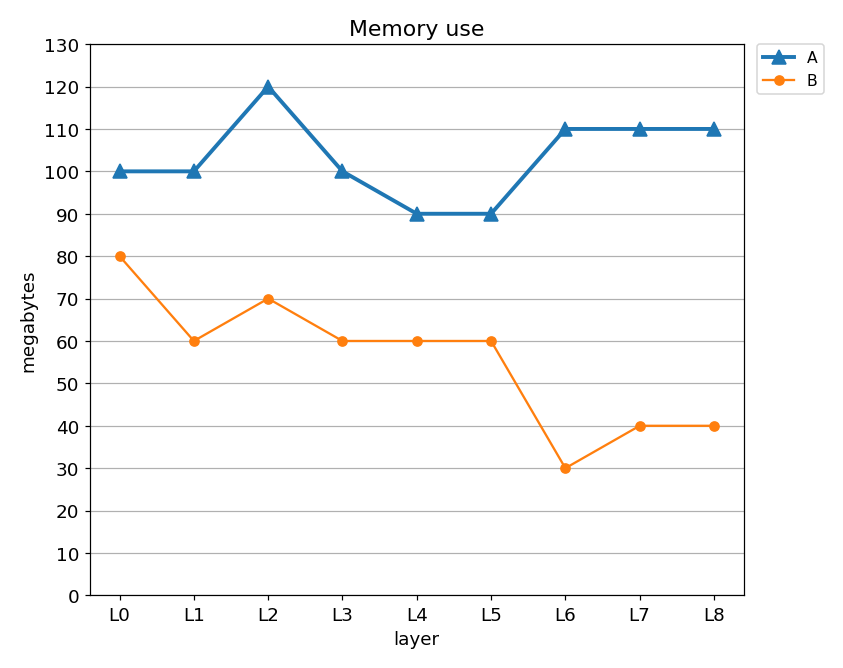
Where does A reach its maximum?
L2
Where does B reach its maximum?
L0
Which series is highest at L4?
A
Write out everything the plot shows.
Title: Memory use
x-axis: layer, ticks L0 L1 L2 L3 L4 L5 L6 L7 L8
y-axis: megabytes, ticks 0 10 20 30 40 50 60 70 80 90 100 110 120 130
Legend: A, B
Values:
A: 100 100 120 100 90 90 110 110 110
B: 80 60 70 60 60 60 30 40 40
